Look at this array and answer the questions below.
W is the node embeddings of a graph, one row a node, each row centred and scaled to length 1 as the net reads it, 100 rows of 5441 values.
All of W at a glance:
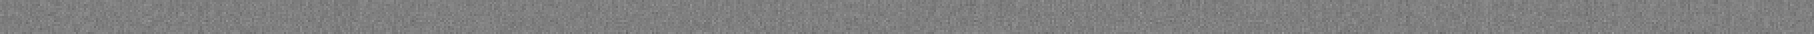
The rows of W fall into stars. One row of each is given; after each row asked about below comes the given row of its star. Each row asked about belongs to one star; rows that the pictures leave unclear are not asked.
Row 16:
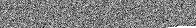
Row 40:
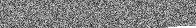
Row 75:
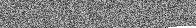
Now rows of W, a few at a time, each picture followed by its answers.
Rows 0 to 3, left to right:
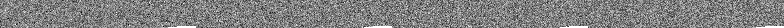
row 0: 16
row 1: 75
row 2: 16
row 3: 16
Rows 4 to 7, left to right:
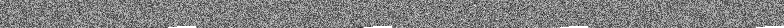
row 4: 40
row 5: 40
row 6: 16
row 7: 40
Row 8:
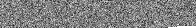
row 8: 75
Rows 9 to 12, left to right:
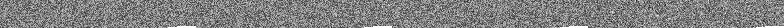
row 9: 16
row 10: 40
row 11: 16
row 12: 16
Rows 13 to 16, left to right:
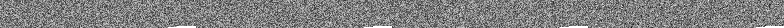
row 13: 75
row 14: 16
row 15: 16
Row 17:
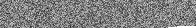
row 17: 75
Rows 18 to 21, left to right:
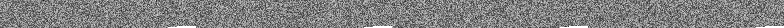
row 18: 16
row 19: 75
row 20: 40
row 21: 16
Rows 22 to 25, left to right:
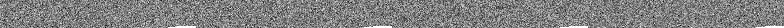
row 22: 75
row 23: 16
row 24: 75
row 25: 16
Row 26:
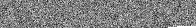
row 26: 40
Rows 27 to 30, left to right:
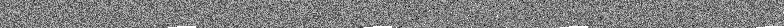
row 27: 40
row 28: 16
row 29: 16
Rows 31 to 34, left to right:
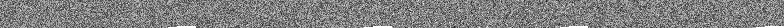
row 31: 75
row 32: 16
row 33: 40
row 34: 16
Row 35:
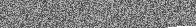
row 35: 40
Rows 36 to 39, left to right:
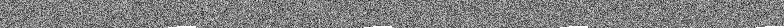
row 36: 40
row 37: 40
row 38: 40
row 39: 16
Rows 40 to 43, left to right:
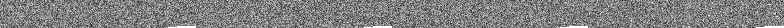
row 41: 16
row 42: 40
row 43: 40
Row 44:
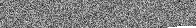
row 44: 75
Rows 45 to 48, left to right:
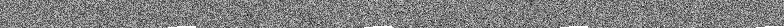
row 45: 16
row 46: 40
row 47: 40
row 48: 16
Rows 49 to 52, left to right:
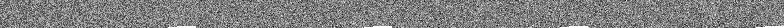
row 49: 16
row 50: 75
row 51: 75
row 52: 40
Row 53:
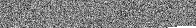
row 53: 16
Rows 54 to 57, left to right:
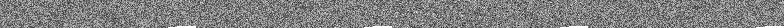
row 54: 40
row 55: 75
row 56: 16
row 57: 75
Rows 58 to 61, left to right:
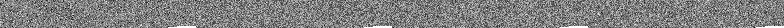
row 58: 75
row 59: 16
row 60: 75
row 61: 16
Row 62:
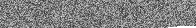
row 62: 16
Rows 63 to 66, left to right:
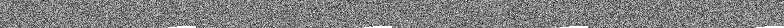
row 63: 16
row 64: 16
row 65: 16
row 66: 75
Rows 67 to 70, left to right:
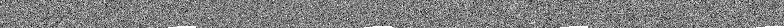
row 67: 75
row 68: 16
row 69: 40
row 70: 75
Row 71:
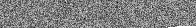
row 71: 75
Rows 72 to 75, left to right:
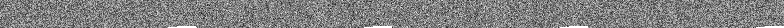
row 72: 16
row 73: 40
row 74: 16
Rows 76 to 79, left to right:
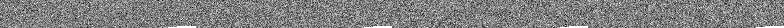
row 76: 16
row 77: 75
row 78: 40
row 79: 40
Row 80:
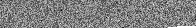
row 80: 75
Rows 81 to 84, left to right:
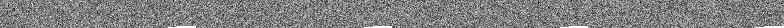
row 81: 40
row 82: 75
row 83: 75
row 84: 40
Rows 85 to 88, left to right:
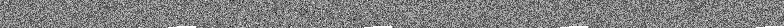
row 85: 75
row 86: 40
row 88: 75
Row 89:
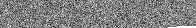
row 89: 16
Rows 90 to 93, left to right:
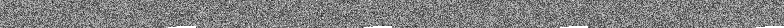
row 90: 40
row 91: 16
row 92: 40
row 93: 75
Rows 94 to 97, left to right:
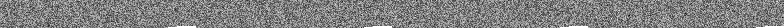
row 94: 40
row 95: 75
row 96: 16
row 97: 40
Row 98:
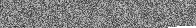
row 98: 40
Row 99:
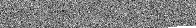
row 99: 40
